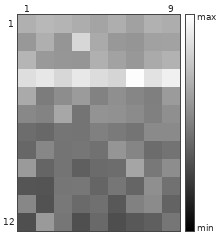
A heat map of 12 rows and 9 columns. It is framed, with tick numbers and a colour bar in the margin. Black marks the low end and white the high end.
Values rise toward the top. Row 4 stands out from the rest. The ninth with the lowest average is the bottom middle.
